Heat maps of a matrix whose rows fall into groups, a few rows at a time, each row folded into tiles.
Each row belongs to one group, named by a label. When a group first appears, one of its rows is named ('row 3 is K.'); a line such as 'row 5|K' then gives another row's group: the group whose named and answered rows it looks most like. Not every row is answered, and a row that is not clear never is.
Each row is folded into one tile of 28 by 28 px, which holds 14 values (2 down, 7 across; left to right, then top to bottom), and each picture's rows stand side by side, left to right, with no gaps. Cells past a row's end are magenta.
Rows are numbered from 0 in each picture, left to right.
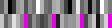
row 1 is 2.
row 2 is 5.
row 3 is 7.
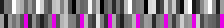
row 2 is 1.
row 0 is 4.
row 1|2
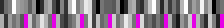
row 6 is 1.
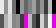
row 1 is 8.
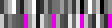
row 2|8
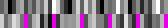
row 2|5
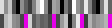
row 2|7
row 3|5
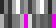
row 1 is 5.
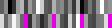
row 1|2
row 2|8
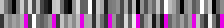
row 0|5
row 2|5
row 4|8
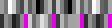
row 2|5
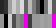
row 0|4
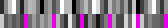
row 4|8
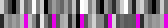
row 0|5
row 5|5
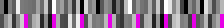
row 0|7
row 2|8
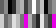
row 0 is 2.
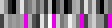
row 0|5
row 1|8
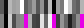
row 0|4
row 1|8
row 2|2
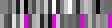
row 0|8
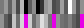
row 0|8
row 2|4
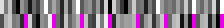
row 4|5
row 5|7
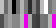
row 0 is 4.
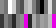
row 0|2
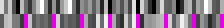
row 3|8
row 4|8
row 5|5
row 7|2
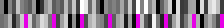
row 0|7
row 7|4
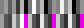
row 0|8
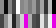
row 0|7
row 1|8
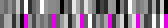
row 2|7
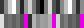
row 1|5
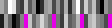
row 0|2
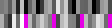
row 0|8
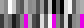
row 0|2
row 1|8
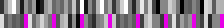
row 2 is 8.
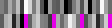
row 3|7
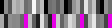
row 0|4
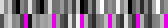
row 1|5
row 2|8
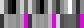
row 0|5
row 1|5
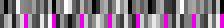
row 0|7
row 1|8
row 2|2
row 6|4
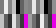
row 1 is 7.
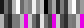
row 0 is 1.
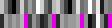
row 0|5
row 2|5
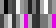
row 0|7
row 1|1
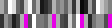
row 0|2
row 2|8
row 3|4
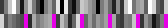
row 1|5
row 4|1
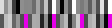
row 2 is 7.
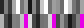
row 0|1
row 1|1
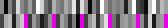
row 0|7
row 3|7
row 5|4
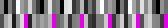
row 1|5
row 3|1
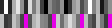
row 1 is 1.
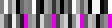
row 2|7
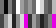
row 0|7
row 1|2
